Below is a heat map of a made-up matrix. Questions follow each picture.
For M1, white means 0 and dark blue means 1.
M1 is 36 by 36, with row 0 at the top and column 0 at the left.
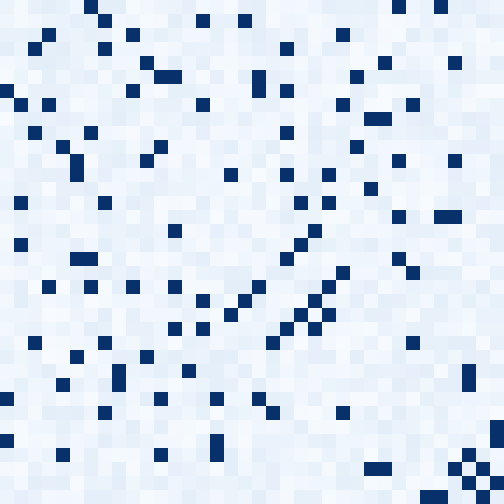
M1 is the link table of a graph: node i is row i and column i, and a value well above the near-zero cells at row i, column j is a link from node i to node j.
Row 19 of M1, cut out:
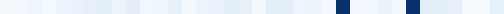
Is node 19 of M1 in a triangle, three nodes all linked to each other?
yes
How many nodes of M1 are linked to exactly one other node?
2
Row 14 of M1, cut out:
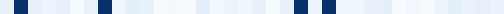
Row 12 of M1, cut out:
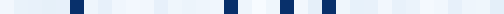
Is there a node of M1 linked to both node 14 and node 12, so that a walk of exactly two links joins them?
yes
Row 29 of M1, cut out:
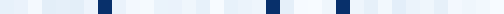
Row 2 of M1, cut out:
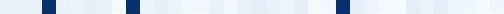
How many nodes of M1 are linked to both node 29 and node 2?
1
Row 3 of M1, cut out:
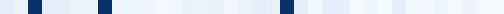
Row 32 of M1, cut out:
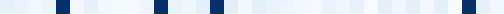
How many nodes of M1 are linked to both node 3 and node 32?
0
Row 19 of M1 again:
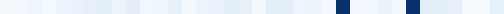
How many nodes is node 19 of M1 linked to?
2
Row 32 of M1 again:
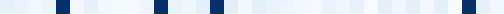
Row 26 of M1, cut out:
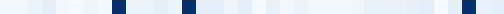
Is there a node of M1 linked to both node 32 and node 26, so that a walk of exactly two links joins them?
yes
